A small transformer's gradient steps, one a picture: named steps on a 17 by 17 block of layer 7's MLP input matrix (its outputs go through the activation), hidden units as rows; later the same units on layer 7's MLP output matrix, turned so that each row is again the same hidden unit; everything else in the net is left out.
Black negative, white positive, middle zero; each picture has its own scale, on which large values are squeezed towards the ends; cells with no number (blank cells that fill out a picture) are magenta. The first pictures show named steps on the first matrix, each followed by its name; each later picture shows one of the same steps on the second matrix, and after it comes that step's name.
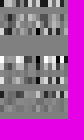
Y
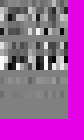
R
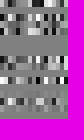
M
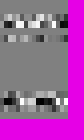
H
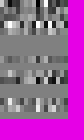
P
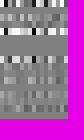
Y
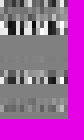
P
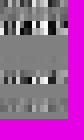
P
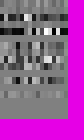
R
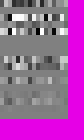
M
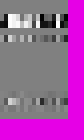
H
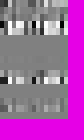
P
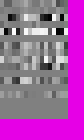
R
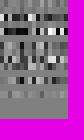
R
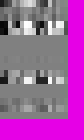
P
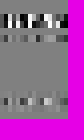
H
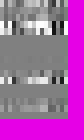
P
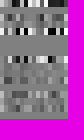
Y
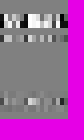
H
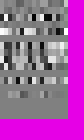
R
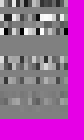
M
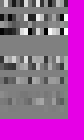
M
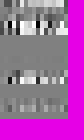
P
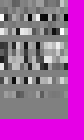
R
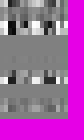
P
